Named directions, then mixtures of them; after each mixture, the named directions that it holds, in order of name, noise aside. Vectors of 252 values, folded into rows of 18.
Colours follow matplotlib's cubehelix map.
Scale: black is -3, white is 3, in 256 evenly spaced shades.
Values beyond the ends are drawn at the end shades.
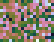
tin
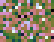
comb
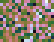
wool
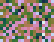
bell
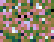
comb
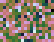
comb, wool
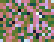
bell, wool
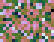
bell, comb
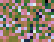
wool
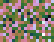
bell, tin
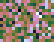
bell, wool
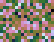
bell, comb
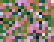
bell, wool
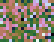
tin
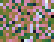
wool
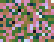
bell, wool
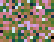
comb, wool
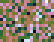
wool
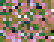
comb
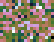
comb, wool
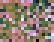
tin
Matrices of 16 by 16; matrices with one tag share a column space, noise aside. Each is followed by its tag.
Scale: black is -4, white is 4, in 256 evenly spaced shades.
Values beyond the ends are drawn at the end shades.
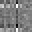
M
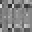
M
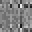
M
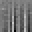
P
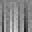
P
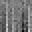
P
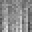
P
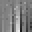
P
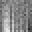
P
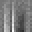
P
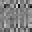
M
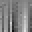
P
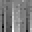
P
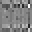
M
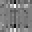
M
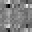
M
